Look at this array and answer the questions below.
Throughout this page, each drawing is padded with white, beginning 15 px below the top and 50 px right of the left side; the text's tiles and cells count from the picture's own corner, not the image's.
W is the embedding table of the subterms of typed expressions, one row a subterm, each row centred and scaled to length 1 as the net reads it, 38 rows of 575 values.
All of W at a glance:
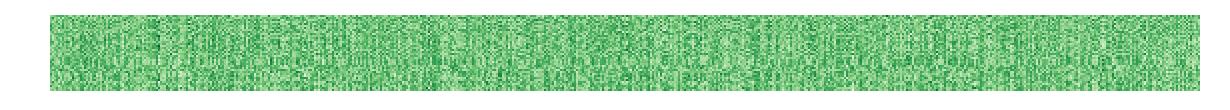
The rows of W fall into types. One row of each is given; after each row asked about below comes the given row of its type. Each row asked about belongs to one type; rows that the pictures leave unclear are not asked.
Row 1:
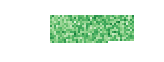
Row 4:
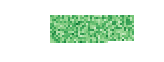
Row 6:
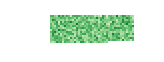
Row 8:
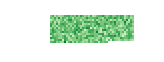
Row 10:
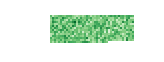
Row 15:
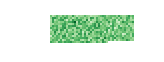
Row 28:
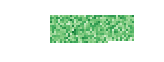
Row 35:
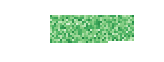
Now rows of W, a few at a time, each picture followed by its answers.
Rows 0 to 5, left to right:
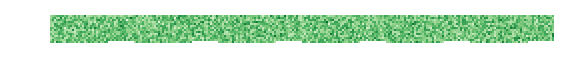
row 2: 8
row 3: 15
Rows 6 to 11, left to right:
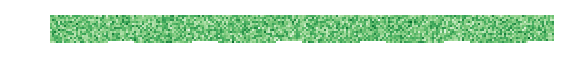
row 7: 1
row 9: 15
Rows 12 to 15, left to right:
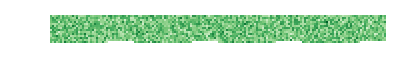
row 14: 4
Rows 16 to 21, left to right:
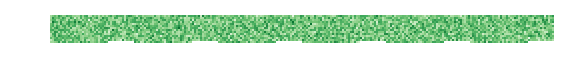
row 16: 10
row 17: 28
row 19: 4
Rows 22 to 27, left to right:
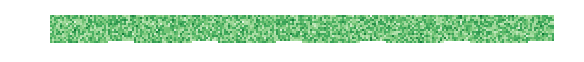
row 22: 35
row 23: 35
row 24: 35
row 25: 4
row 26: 28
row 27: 6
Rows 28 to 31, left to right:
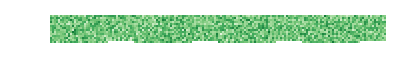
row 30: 28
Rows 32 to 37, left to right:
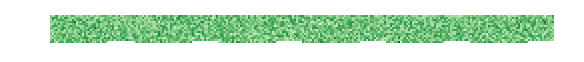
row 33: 1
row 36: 15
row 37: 15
